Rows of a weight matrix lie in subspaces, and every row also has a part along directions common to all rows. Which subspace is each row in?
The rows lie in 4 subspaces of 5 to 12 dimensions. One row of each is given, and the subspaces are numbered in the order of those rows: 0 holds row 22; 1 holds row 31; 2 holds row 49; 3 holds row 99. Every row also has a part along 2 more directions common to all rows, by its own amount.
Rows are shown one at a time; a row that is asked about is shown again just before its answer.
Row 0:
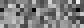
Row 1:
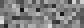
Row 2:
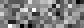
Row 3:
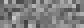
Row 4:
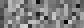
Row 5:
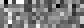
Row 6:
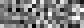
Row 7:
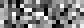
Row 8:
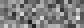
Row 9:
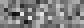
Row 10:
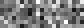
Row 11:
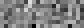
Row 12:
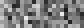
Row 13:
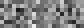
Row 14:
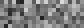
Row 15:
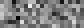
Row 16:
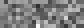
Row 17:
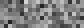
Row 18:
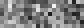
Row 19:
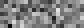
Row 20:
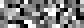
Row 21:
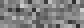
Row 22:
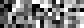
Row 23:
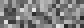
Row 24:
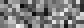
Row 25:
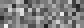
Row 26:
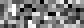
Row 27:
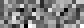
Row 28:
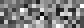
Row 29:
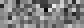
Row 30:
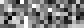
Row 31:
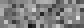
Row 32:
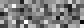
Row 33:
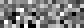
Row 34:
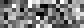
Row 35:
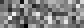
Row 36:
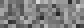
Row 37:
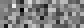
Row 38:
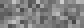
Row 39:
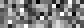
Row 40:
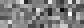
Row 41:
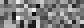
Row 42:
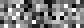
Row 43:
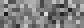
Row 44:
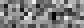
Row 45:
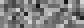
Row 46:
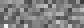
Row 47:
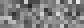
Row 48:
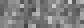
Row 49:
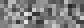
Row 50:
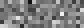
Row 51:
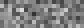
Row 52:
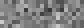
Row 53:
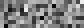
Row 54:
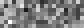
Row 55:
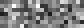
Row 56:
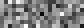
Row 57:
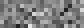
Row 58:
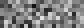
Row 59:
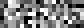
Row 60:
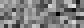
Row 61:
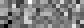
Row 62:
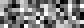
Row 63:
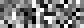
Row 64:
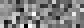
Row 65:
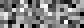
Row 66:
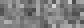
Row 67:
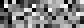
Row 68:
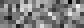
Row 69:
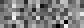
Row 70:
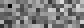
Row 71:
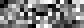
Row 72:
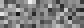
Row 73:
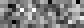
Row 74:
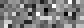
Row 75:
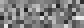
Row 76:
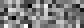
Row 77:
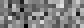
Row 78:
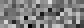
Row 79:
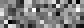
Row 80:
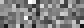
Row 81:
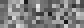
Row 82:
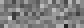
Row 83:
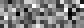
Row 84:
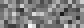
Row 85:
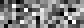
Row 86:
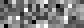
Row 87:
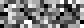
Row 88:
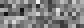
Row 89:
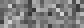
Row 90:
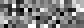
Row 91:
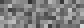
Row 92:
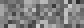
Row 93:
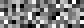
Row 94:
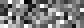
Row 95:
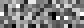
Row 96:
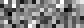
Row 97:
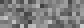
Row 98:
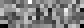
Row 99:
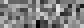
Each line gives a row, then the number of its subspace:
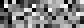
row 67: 3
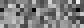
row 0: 1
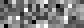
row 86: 3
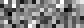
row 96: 3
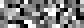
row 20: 2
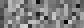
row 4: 0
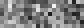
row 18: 0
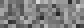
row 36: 1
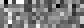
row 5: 3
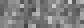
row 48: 0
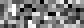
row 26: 1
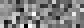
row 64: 0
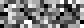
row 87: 2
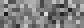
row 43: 2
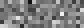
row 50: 1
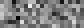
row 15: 3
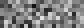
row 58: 0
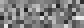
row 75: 1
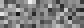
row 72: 1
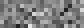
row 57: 2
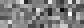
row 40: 1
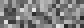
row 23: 3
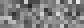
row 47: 2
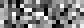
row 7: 0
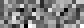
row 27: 3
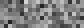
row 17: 1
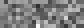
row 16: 3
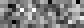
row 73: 1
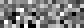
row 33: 0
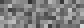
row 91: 1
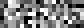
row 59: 0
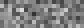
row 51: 1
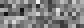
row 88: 3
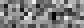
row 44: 2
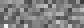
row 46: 1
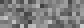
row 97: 1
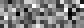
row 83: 1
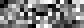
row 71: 2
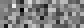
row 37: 2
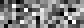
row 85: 3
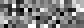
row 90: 3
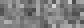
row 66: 0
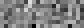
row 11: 1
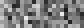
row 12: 0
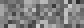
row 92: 3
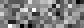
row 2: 3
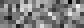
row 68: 2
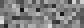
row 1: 1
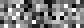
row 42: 2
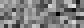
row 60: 2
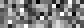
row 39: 3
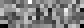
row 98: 1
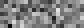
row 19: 3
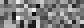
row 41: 3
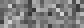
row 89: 1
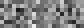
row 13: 1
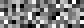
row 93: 2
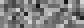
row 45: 2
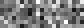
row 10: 0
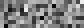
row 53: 1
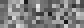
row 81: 2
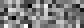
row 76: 1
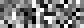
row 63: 1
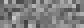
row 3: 3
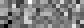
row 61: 1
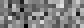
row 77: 2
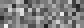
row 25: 3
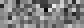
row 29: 0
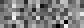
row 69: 2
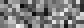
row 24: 2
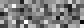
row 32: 2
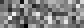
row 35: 0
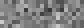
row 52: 1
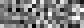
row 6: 1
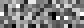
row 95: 2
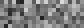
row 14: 3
